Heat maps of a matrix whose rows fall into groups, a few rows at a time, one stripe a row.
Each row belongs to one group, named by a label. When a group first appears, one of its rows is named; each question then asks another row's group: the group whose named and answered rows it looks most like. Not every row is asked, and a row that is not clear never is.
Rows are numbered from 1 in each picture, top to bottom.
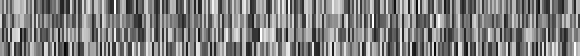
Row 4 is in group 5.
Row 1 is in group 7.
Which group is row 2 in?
7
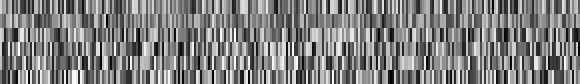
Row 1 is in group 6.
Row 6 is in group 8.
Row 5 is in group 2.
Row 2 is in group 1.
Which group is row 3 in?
8
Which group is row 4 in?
7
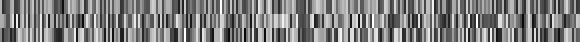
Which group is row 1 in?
8
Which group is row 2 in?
5
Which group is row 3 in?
8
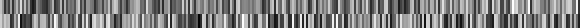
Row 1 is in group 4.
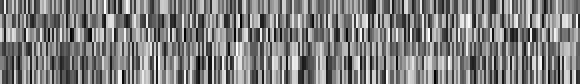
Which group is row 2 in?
4
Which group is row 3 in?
6
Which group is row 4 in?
2
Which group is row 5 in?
2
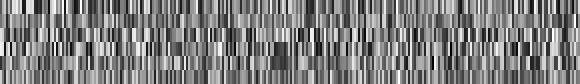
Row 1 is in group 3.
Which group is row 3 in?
5
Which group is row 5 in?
1
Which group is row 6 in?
6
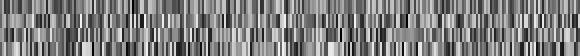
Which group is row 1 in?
2
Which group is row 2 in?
3
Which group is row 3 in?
2
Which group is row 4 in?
7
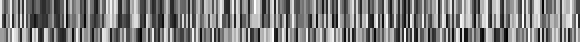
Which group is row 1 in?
4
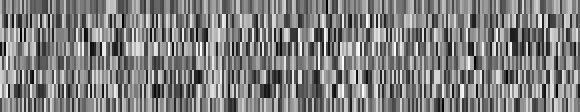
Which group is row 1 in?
4
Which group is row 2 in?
2
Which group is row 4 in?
1
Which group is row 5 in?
4
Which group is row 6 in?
6
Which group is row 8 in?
5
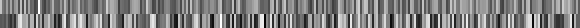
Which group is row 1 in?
4
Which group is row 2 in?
8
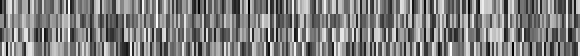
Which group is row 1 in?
1
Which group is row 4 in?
3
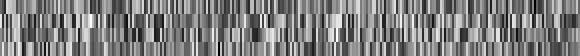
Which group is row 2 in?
7
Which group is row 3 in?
7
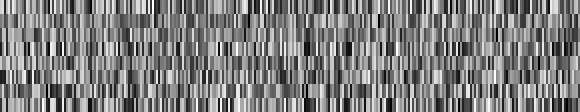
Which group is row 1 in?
6
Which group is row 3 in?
3
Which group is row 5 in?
6
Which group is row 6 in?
1
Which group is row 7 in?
2
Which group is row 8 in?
3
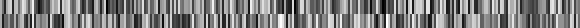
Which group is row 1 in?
1
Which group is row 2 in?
7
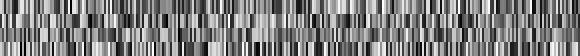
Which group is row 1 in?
8
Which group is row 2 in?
3
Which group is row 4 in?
6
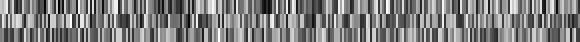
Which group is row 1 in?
4
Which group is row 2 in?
3
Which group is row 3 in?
2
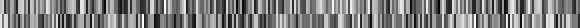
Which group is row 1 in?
8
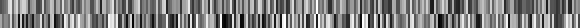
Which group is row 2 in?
4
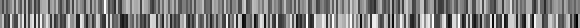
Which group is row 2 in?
8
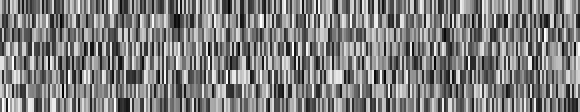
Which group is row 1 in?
4
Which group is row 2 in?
8
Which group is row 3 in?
2
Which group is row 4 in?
1
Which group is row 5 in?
5
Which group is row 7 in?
6
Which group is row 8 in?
3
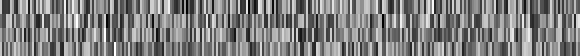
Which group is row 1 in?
8
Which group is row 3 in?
5
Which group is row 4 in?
7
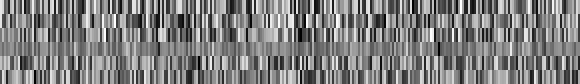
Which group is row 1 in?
5
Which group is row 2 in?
7
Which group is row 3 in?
5
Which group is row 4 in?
5
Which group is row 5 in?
6
